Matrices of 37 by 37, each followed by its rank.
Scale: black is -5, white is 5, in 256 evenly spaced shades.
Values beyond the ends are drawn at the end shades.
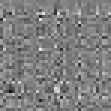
five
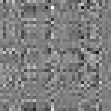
five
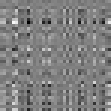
two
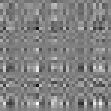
two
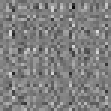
five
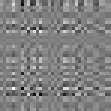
two
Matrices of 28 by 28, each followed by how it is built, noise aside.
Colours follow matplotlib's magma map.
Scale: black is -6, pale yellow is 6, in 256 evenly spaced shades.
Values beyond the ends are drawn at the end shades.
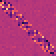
banded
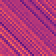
Toeplitz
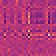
low rank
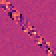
banded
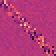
banded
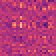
low rank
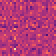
low rank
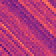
Toeplitz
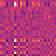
low rank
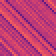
Toeplitz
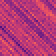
Toeplitz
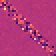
banded
